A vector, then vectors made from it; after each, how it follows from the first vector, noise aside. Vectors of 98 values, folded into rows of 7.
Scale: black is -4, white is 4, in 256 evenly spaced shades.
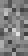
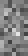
copied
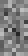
negated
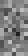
negated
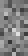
copied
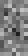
negated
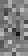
negated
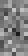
negated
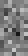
negated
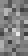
copied
